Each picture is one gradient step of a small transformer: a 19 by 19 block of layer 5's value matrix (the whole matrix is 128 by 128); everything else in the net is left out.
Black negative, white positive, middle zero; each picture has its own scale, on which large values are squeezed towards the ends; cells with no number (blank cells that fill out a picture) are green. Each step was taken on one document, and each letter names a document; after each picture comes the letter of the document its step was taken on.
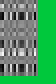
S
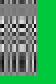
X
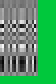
X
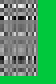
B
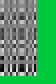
S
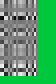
B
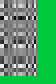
B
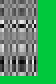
X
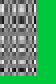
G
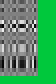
X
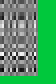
S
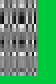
G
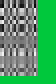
S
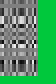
X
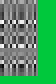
S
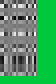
B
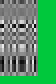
X
